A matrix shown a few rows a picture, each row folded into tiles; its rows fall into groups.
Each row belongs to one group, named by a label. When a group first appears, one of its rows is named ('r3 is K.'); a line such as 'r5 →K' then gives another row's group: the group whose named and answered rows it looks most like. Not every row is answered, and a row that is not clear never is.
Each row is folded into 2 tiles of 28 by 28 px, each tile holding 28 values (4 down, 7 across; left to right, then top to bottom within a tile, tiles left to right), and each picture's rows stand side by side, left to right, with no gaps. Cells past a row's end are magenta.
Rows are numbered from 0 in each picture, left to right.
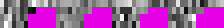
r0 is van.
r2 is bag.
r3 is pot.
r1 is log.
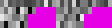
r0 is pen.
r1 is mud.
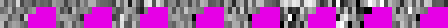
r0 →mud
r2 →log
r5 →bag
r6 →van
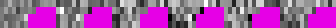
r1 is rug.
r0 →pot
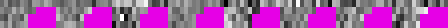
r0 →log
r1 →mud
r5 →mud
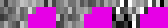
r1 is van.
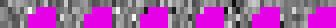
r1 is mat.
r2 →rug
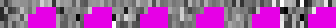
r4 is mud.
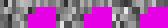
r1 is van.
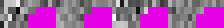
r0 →bag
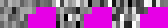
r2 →log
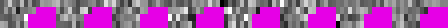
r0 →pot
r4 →rug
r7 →van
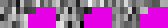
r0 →log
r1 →van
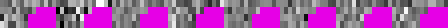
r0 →van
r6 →mud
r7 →log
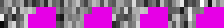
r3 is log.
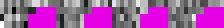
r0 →van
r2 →bag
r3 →pot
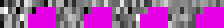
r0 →rug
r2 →pot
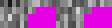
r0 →log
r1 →log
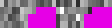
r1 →rug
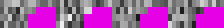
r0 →bag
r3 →van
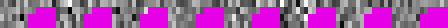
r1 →log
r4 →log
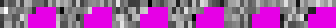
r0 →rug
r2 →mat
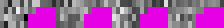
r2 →pen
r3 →log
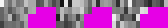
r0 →bag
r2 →mud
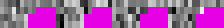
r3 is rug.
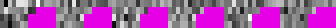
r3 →mud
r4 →pot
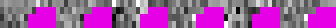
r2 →bag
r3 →pot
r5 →pot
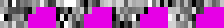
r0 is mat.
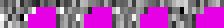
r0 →mud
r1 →rug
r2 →rug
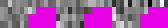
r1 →van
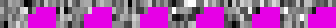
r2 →log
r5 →rug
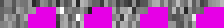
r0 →mat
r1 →rug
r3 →pot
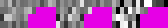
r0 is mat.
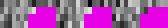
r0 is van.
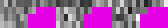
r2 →pot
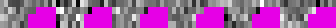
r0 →pen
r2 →rug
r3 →pot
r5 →mud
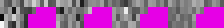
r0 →van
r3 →bag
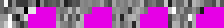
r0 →mat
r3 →rug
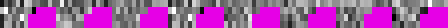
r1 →mat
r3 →rug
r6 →bag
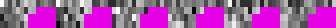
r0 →bag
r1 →bag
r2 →rug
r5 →pen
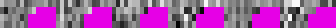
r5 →bag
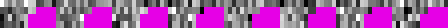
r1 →pot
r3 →rug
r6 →rug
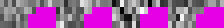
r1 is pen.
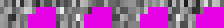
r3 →log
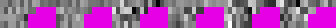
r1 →rug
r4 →pen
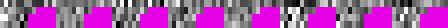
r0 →pen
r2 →mud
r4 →mat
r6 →van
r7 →log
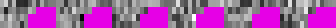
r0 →mat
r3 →pot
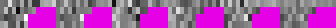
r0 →pot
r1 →pot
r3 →pen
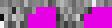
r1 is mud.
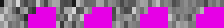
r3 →mud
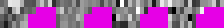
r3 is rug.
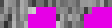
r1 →van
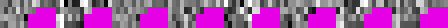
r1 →pen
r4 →bag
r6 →pen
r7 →pen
